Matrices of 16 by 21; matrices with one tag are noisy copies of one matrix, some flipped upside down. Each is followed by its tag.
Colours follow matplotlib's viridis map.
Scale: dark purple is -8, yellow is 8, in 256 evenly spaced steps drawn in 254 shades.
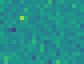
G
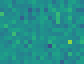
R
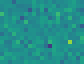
R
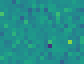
R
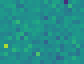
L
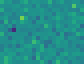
G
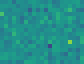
R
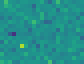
G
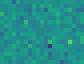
R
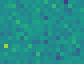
L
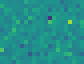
R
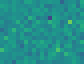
R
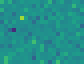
G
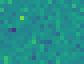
G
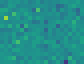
L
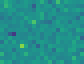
G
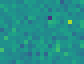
R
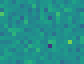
R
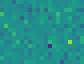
R
